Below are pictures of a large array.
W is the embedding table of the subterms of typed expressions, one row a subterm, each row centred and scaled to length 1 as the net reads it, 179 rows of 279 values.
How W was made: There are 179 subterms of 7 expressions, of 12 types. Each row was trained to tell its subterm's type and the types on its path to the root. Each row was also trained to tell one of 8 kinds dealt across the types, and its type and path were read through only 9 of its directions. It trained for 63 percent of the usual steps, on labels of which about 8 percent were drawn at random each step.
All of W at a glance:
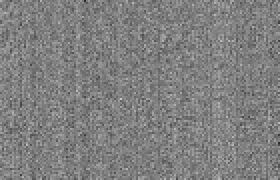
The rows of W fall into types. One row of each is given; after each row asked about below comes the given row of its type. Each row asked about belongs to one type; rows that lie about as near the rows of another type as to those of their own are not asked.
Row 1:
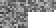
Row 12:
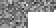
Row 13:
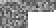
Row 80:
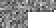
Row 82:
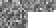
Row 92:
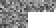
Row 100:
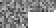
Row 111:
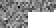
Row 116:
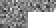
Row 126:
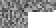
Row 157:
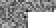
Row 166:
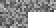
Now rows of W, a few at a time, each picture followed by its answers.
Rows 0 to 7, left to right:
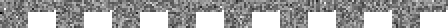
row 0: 100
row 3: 92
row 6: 111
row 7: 92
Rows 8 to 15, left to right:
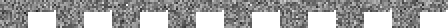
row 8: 80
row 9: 116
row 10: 166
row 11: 116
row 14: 92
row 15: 157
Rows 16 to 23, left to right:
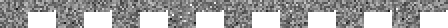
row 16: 100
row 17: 116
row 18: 1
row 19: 12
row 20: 80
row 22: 166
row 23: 80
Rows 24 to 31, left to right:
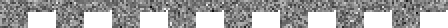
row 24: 92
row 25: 111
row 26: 100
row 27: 13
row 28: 111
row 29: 111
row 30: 157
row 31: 126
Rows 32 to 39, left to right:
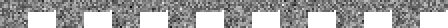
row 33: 116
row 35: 111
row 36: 111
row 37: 13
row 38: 111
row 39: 111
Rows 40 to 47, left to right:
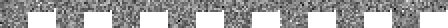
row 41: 166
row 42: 80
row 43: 116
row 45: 157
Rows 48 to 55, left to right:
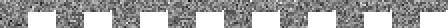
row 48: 116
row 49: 80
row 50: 100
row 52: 80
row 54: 157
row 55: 92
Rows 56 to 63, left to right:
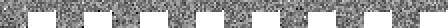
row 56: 100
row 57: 1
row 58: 12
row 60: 111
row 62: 126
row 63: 157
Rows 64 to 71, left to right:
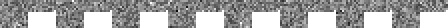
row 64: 126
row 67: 116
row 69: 126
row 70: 80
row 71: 111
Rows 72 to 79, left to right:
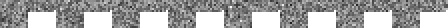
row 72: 166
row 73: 80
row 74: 157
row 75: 13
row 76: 13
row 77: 157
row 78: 111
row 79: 100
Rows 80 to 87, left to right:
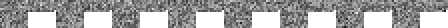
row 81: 166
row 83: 126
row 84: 126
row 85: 92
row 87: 157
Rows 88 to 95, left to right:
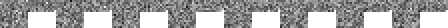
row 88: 13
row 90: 13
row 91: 100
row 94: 157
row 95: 166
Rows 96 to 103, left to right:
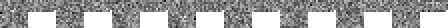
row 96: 80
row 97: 1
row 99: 12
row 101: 116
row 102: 100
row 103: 13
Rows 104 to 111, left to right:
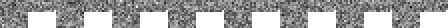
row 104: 157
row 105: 111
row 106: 92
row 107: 80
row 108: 157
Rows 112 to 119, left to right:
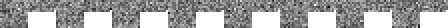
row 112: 116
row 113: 166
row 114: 166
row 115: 166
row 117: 100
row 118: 116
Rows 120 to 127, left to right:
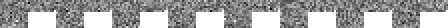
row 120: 166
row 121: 1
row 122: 92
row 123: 116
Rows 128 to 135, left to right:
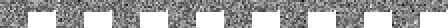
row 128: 92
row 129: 157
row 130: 100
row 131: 126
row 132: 92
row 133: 1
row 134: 166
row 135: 126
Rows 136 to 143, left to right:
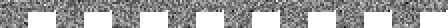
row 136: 166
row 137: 126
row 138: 100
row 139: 157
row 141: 157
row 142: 100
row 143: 166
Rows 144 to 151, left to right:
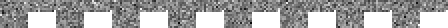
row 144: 80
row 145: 80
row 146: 1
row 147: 13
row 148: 100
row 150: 13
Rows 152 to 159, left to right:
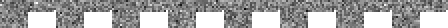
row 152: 166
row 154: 100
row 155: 13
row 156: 157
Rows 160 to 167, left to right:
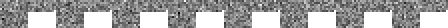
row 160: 92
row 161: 92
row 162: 100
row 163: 13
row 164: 1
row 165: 126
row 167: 126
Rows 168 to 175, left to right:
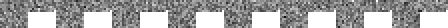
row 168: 100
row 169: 1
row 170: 126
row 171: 157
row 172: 92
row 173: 111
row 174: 13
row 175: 80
